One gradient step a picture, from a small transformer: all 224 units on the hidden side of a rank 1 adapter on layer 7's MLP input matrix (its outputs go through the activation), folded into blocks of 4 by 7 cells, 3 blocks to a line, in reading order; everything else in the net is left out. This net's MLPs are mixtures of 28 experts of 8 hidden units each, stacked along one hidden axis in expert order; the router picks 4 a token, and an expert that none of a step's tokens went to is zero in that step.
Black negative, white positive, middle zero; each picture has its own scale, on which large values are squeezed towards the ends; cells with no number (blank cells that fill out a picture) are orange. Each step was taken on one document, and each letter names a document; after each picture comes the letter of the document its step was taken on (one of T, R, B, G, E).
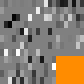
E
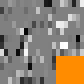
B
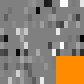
B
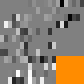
E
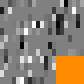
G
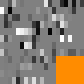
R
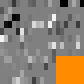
G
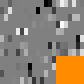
B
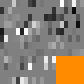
G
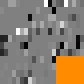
B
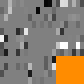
B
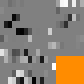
E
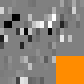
G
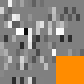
R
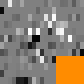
R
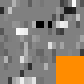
G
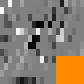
R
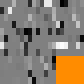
B
